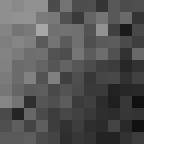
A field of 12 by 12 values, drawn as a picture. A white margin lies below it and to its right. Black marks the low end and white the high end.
Overall the values sit about 30% of the way up the scale. The halves do not mirror each other. The bottom right is the ninth with the lowest average. There is an overall slope up to the top left. The top left is the ninth with the highest average. No regular stripes run through it. No single row or column stands out from its neighbours.
